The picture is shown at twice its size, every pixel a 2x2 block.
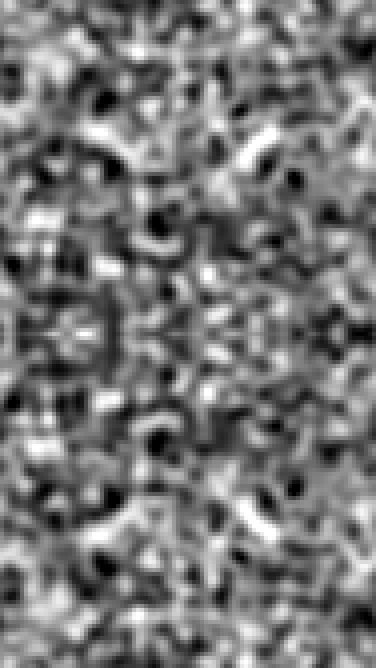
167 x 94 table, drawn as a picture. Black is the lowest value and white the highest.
No seam splits the table. No overall slope runs across the table. There are no regular stripes. The top and bottom halves mirror each other. No lone cell stands out from its neighbours. The field is mottled with small blotches.
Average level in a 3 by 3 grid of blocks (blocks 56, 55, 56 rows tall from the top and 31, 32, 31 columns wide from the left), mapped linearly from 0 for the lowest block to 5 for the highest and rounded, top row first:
353 / 011 / 353
